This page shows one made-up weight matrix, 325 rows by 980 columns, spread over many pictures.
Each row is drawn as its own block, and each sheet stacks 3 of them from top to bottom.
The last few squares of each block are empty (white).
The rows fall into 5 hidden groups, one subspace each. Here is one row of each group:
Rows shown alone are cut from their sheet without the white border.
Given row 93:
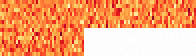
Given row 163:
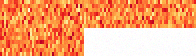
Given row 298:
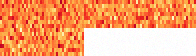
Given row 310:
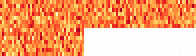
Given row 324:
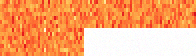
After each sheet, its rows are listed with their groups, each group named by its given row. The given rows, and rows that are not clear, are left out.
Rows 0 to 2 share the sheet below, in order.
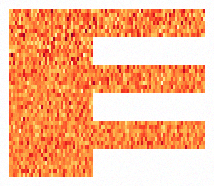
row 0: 298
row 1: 93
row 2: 93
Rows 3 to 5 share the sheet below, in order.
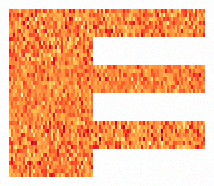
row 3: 298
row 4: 324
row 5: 93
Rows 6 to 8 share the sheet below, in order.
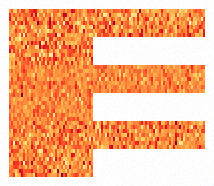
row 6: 298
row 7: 324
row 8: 163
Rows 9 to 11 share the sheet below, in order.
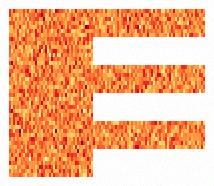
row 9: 310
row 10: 298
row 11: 298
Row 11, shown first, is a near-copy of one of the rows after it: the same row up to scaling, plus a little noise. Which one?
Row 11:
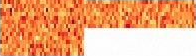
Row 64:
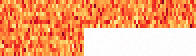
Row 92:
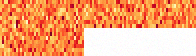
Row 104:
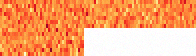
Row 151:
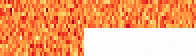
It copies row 151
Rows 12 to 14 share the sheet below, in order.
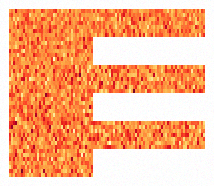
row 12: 324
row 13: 163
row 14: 163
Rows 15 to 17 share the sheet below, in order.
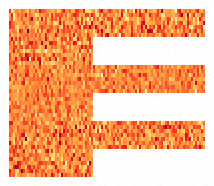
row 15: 93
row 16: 324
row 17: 163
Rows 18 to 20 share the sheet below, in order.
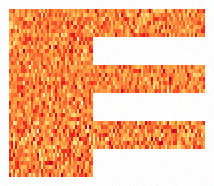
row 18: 93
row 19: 324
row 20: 163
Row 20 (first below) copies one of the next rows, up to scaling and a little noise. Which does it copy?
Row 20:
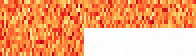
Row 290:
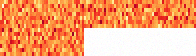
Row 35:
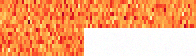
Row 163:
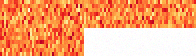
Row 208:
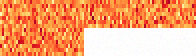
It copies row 163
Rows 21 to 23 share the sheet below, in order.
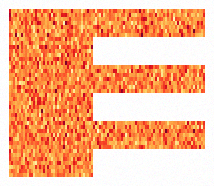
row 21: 298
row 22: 298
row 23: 310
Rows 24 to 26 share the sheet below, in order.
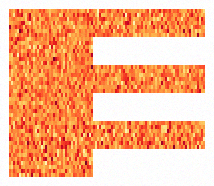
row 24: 93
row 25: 93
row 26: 93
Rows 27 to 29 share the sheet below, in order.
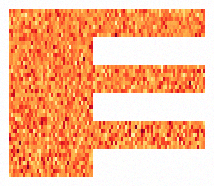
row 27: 93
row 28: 163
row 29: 93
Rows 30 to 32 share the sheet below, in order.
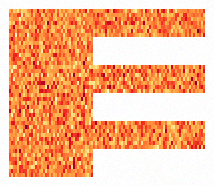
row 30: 298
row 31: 163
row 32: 310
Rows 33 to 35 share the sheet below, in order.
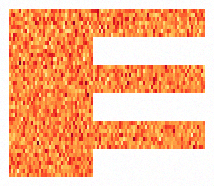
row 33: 93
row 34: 310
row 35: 163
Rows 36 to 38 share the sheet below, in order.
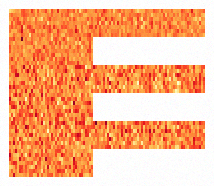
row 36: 324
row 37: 310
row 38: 310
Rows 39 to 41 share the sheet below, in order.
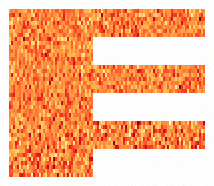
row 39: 163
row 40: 163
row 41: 93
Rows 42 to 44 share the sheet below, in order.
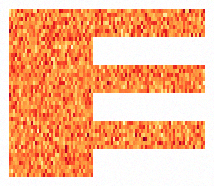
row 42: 324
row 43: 310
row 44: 163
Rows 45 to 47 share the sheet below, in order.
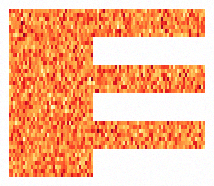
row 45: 93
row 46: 310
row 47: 324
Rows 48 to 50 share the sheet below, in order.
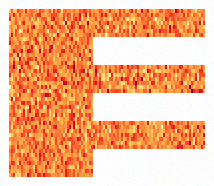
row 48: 163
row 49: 163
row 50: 163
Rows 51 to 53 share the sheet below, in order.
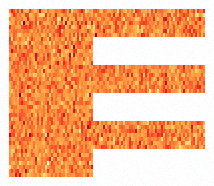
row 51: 310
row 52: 310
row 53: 163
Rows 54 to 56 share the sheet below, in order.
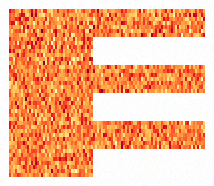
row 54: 298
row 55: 324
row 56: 324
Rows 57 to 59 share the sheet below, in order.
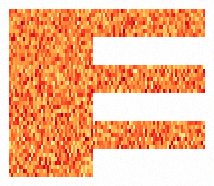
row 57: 163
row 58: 298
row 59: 310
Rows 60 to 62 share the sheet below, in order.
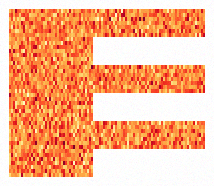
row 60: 324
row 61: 298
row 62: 93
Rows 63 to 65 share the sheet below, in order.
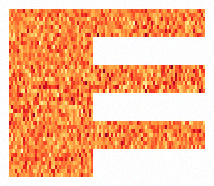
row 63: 163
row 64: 298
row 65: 324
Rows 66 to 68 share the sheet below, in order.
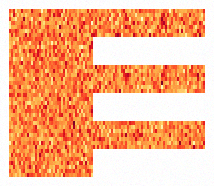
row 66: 93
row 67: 93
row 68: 163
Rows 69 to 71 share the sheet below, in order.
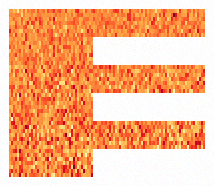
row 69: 298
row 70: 310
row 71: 310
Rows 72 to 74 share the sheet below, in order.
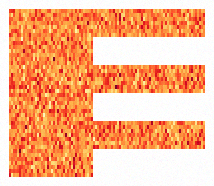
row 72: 324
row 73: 163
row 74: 310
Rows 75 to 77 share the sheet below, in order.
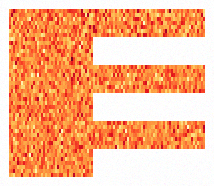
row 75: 163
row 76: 163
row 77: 310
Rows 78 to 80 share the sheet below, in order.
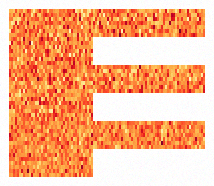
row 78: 163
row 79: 298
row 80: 93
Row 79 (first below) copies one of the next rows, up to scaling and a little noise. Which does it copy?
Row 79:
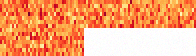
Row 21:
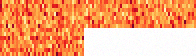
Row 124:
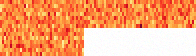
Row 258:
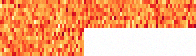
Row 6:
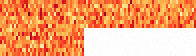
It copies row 6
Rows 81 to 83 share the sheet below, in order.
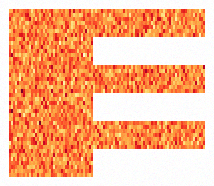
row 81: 298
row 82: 298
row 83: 298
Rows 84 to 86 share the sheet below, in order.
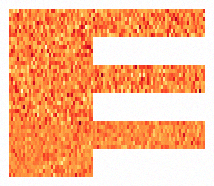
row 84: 310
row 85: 324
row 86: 310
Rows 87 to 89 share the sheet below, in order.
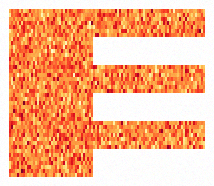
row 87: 310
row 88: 163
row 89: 163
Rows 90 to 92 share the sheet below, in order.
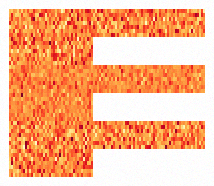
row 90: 310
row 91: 324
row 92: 298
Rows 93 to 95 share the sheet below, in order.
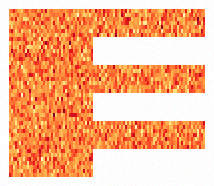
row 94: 324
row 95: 93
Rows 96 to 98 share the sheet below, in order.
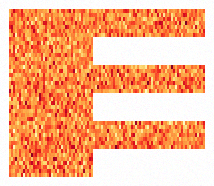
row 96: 298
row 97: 163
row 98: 93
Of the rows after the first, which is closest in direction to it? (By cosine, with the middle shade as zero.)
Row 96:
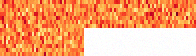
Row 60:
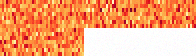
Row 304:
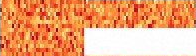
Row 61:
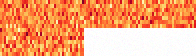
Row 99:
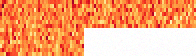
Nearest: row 61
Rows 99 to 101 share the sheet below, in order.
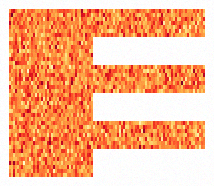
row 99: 163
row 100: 298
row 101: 324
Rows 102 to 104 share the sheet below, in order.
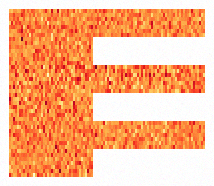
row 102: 324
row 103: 310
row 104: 298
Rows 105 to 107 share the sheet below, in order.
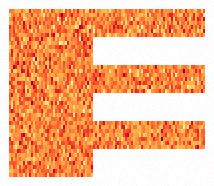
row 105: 310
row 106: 298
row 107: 93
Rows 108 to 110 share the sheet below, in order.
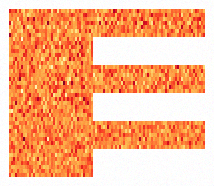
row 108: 324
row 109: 298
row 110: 310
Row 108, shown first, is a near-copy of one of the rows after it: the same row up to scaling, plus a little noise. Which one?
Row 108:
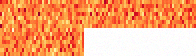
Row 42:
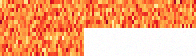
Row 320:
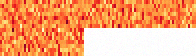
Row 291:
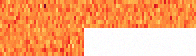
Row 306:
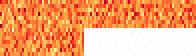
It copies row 306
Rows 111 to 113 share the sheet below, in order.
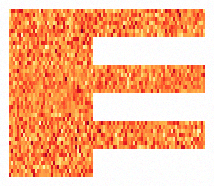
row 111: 298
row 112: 310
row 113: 310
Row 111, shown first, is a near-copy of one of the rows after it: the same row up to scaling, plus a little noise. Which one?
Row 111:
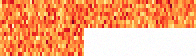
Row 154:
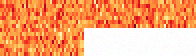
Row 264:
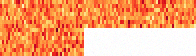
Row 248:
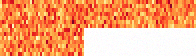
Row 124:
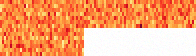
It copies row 248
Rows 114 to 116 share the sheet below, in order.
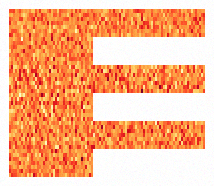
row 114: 324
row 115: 298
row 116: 298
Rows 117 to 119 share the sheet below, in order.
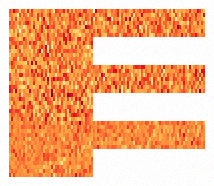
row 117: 310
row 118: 324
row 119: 310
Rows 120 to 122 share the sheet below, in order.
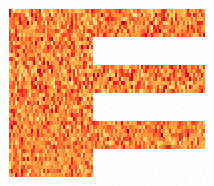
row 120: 298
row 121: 298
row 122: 163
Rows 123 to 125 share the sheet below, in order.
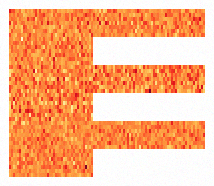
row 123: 324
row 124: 298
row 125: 163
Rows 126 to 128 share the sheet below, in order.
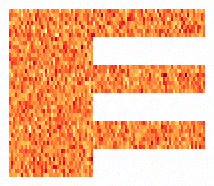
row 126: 298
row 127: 310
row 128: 93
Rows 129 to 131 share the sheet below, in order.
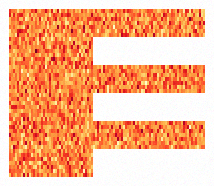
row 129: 324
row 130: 298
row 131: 93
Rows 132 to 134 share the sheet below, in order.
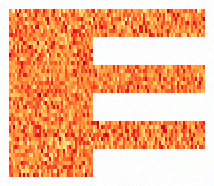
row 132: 310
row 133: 93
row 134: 93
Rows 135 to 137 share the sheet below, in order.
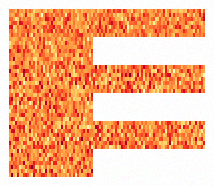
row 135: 310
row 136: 310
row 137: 310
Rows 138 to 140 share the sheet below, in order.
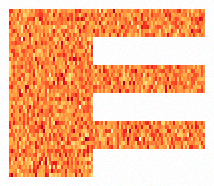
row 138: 324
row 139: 298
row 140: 310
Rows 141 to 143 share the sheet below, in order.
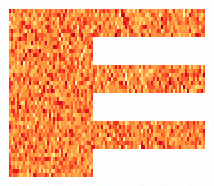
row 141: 93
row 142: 310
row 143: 298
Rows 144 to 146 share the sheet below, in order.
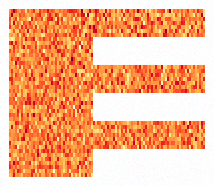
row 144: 163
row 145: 93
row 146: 324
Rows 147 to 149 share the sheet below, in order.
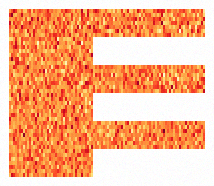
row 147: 163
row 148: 310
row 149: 310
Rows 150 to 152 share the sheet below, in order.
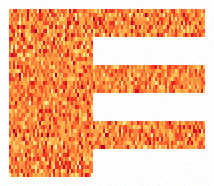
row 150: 298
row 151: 298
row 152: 324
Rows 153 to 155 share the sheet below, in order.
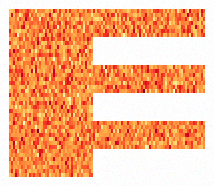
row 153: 324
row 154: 298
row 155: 163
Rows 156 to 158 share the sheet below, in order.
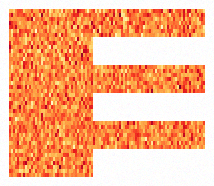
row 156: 93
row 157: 163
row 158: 93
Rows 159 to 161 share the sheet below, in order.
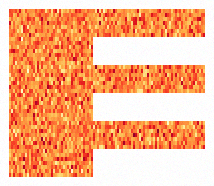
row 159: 324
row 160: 298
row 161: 324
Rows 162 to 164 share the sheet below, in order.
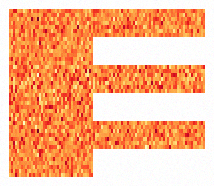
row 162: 163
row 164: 163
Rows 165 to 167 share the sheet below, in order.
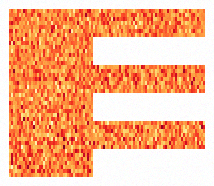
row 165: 163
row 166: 93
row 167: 298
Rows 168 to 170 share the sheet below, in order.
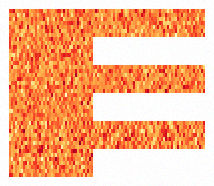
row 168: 310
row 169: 298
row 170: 93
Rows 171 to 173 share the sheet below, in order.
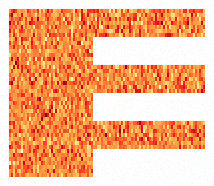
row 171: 163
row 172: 298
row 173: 324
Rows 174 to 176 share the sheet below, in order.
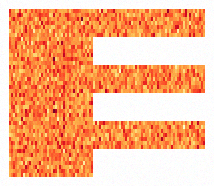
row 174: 324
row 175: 93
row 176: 93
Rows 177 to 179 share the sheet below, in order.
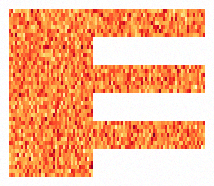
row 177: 298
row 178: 93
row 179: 298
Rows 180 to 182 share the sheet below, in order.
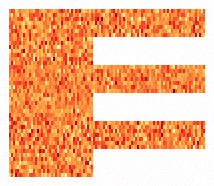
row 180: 324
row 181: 310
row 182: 163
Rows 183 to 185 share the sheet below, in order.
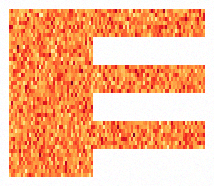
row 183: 310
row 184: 298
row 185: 163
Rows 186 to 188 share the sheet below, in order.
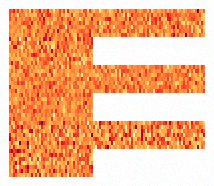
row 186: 310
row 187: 324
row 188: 93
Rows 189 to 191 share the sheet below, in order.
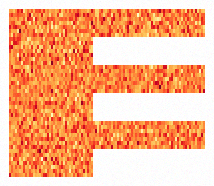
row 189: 93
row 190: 298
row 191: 93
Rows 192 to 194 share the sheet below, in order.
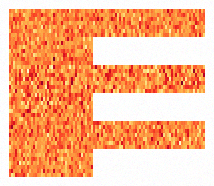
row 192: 324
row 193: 298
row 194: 163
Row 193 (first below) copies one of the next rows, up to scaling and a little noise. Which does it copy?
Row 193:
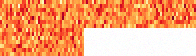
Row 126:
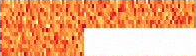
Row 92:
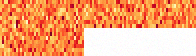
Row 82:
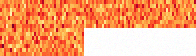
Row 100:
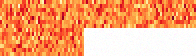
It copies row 100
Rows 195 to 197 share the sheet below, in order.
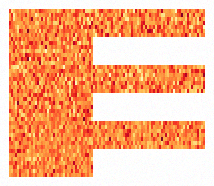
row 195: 93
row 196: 310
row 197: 93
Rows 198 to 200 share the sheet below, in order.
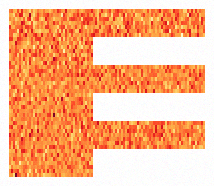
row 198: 93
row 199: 324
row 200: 163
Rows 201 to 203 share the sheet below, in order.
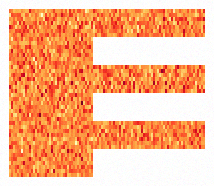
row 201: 310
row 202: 298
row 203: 324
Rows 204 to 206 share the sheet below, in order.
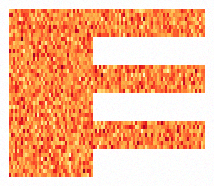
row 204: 324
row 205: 324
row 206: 93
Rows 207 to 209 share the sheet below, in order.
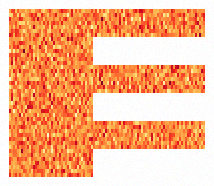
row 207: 324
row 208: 163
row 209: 324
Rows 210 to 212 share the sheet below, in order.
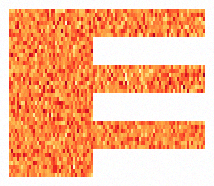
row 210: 310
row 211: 310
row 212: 310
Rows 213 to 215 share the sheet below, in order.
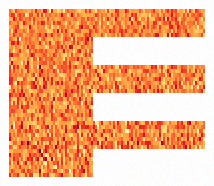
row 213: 310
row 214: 298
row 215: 93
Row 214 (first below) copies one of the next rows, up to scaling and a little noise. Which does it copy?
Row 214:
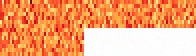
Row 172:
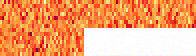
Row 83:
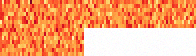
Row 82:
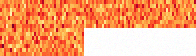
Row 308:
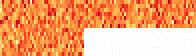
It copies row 83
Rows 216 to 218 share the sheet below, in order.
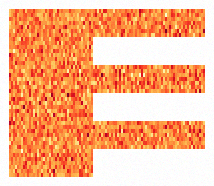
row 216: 324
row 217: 324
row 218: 324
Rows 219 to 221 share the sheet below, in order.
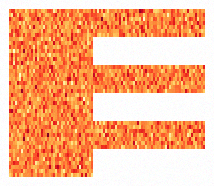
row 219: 324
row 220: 298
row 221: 324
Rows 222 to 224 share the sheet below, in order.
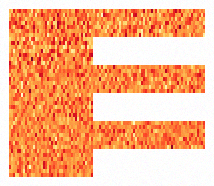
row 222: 298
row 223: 324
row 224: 163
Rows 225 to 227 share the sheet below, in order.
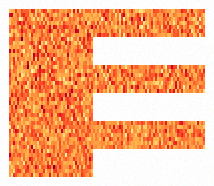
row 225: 324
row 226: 298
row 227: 310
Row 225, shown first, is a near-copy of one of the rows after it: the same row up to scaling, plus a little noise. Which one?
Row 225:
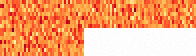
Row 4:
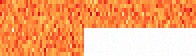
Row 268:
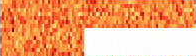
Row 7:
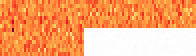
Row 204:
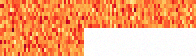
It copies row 204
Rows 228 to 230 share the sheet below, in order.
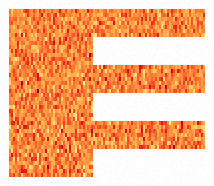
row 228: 298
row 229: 324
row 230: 310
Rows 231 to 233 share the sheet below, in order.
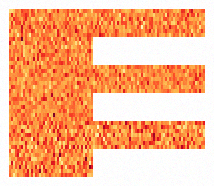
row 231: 324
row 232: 324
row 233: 298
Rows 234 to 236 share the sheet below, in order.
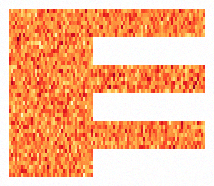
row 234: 298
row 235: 163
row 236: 310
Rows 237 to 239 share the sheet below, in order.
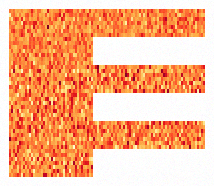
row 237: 310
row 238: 93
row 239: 93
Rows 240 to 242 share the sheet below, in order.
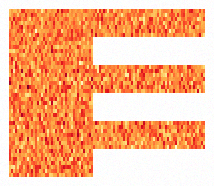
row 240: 324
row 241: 93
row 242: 310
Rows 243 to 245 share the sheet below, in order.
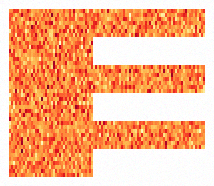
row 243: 298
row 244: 298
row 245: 324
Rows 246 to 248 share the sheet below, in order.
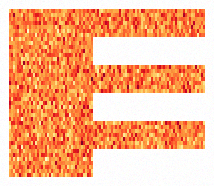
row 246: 93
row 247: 93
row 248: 298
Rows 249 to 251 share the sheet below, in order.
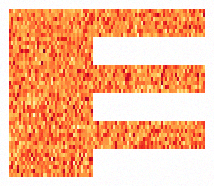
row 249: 163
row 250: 93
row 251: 93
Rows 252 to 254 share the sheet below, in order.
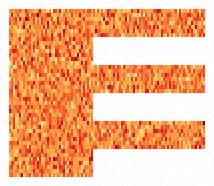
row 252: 324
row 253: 163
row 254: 93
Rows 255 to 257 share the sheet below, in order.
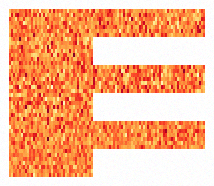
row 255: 310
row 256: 93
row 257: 310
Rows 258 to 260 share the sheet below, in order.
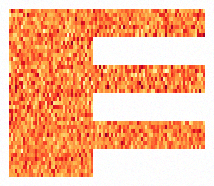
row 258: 298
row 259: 324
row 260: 324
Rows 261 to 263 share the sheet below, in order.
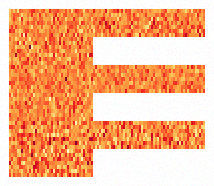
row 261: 298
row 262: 310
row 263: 324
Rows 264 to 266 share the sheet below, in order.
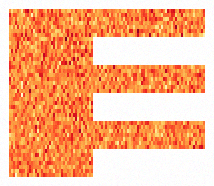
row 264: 298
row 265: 324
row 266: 163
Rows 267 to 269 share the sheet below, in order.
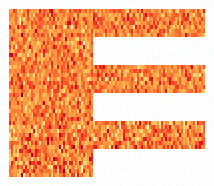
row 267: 298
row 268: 324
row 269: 93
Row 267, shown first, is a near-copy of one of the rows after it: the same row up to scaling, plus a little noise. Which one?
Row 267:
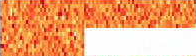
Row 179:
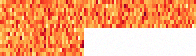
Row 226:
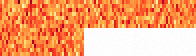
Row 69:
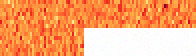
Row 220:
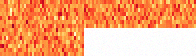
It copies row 220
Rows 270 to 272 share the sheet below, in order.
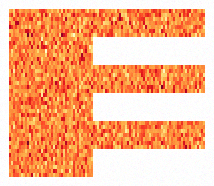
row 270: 93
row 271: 93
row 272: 93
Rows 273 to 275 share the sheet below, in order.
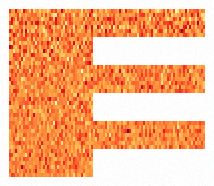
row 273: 163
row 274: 93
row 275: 310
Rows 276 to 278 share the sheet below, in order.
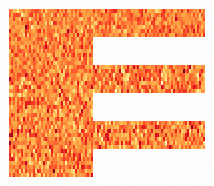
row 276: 298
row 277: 93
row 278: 163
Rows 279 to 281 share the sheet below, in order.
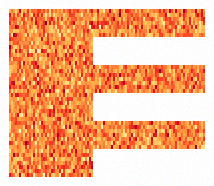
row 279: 93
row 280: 163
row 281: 298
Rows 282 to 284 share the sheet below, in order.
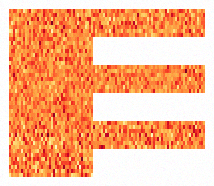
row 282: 163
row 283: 324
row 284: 324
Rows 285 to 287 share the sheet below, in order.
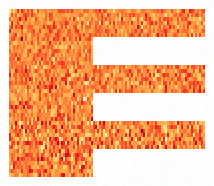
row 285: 324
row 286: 310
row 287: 93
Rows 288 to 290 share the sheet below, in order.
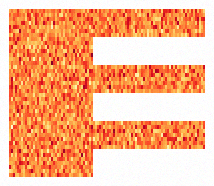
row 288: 93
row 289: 163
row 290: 163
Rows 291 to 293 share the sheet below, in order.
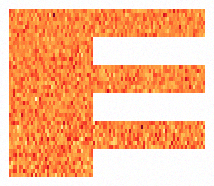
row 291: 324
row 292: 163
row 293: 310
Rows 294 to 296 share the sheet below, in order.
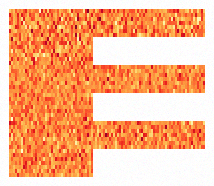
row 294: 310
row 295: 310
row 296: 324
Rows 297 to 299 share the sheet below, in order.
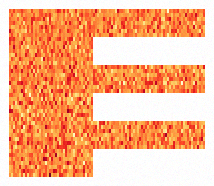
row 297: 310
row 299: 93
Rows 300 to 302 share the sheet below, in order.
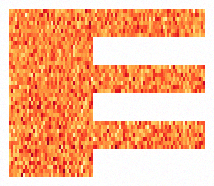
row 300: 310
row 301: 93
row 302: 93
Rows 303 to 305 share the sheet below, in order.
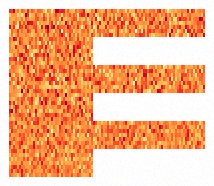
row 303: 310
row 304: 298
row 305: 163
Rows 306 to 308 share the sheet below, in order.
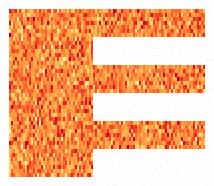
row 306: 324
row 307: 310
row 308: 298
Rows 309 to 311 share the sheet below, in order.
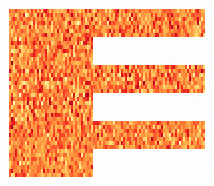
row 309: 310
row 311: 163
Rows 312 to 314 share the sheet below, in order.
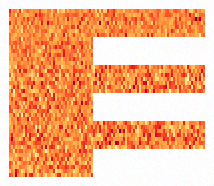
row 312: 324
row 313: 163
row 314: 163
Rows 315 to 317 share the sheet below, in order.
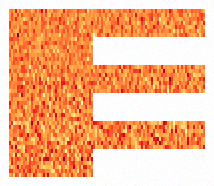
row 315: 93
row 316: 324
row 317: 298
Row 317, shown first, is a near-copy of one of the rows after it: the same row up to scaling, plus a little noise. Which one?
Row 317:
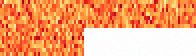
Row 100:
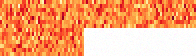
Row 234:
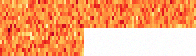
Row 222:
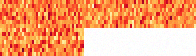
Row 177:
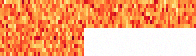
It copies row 177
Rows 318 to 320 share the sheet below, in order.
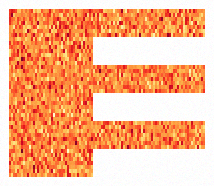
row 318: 163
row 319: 324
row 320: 324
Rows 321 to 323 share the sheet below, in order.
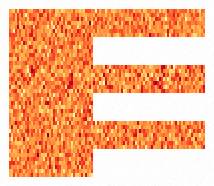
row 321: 310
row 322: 298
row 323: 324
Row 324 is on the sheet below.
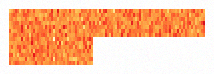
